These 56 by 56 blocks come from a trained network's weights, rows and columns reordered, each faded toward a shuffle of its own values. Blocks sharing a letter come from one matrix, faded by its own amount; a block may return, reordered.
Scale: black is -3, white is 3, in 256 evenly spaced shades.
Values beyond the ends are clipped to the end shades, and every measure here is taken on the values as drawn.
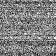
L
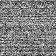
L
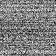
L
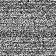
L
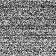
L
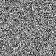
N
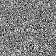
N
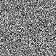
N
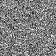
N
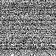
L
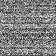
L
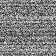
L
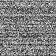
L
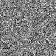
N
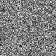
N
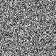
N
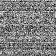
L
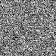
N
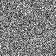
N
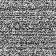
L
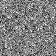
N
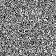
N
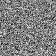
N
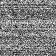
L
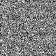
N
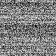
L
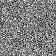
N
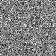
N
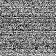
L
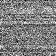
L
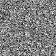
N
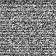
L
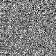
N
